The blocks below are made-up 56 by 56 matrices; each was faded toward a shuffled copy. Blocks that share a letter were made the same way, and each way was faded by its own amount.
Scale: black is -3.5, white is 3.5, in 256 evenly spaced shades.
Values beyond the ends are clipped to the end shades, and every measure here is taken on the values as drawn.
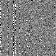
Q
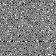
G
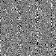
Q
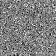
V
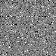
G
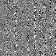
Q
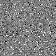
G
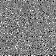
G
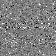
G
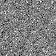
V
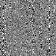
Q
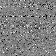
G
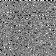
G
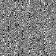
Q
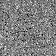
V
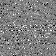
G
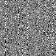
Q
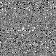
G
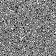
V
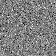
V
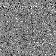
G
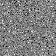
G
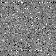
G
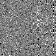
Q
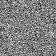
V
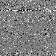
G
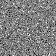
V
